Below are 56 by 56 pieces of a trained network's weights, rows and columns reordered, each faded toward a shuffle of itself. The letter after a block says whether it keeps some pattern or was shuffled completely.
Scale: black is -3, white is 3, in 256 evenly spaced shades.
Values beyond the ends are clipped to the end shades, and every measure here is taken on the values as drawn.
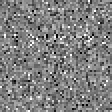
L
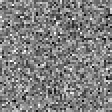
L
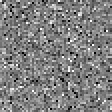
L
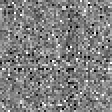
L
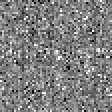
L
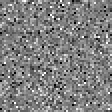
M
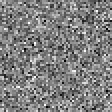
M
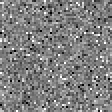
M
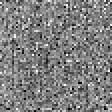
L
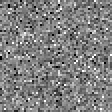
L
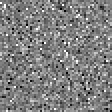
M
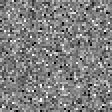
M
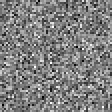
L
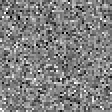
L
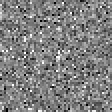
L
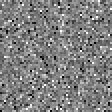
M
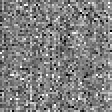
L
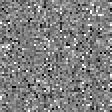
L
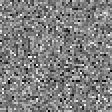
L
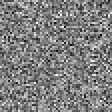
L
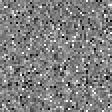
M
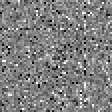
L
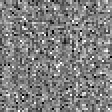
L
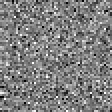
L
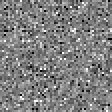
L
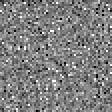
M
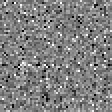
L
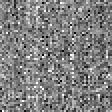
L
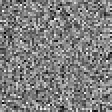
L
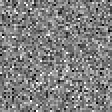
L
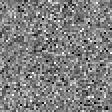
M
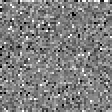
L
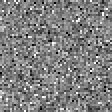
M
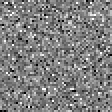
M
